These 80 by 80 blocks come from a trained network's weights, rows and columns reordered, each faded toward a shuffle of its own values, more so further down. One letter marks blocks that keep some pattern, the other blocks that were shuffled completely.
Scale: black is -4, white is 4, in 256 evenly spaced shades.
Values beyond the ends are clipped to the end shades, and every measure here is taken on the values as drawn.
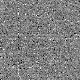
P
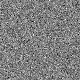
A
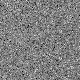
A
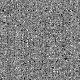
P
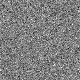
A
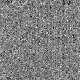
P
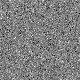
A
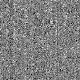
P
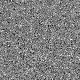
A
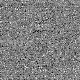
P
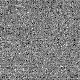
P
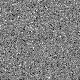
A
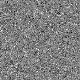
P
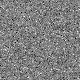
A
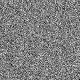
P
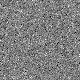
A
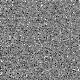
P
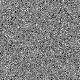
P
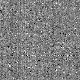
P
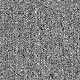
P
